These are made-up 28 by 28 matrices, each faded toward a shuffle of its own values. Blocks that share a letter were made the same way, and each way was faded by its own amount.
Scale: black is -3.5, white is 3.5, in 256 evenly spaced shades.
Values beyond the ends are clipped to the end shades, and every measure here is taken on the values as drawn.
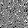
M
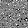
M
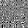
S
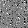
M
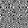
S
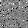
M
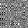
S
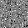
M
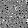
M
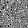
M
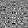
S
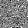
M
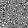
M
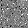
M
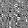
S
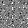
M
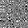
S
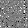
M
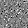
M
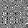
S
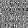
S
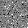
M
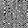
S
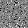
M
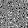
M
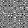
S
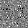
M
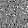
M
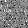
M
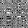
S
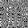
S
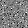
M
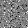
M
